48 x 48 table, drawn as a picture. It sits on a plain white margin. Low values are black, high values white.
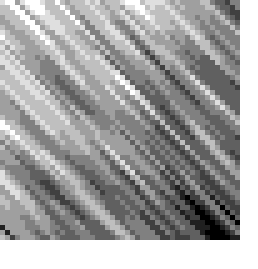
The top left is the ninth with the highest average. Values rise toward the top left. The grain runs diagonally down to the right. The bottom right is the ninth with the lowest average.
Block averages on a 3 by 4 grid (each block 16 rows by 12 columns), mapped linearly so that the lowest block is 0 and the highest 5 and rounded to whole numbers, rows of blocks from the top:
5 5 4 3 | 4 3 2 2 | 3 2 1 0
